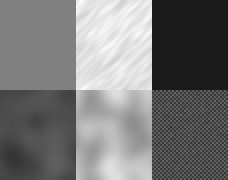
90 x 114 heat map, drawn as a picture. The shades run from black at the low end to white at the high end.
It is made of 2 by 3 panels. Panel 1,1: middling, flat. Panel 1,2: very high, slanting up to the right, faint in contrast. Panel 1,3: very low, flat. Panel 2,1: low, smooth, faint in contrast. Panel 2,2: high, smooth. Panel 2,3: low, checkered.
